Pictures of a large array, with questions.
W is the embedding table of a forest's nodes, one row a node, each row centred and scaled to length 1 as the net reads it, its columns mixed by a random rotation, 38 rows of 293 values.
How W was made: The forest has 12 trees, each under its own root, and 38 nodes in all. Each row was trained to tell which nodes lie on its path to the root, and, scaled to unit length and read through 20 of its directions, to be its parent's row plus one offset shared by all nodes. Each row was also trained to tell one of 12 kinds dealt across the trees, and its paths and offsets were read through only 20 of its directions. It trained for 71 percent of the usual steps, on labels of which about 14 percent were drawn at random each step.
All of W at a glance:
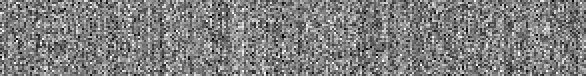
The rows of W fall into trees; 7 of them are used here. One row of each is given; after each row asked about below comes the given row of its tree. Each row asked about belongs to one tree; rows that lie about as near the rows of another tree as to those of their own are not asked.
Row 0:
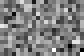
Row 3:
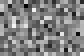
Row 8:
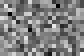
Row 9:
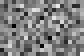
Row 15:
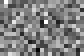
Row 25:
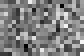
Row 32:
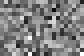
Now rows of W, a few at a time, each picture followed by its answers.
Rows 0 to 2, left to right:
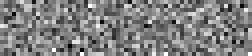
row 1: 8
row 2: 3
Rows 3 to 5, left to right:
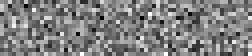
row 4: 32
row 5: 25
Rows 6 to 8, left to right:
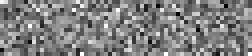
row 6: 9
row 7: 3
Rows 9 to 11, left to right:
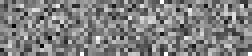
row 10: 9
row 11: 15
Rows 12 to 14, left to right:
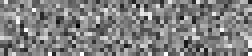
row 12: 15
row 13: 15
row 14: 25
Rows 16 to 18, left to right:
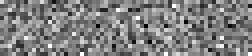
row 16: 9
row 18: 8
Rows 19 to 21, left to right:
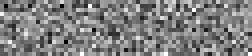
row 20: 8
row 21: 0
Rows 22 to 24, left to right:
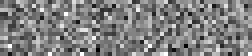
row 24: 0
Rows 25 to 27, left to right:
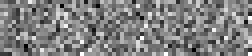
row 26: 32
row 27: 25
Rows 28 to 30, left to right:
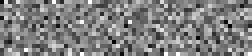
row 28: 32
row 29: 15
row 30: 8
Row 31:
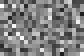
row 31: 3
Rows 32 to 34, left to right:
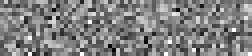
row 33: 25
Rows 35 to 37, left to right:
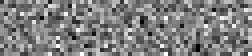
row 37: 25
